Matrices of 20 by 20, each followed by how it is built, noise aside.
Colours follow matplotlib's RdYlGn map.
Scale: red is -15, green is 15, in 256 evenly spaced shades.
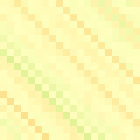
Toeplitz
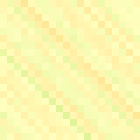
Toeplitz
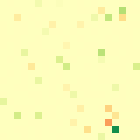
sparse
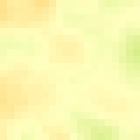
smooth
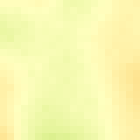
smooth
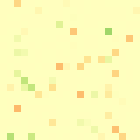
sparse
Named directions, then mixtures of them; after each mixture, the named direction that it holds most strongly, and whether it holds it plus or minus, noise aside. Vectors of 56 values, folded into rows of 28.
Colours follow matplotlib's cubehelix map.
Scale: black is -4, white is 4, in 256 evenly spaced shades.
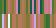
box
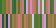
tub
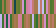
tub, plus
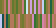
tub, plus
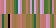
box, minus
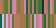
tub, minus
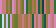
tub, minus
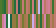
box, plus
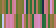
tub, minus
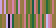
box, minus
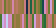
tub, minus
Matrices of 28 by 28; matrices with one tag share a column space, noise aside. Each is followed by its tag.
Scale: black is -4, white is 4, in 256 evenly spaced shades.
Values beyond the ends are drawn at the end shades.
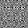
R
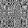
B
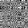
R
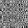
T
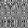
B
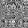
B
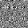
R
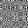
R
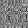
T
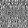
B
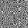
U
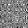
T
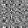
T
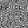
R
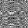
U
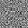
U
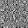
T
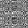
U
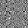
U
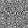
U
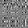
B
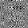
R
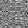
U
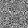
U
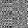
U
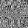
B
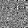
R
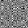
R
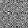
U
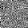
R
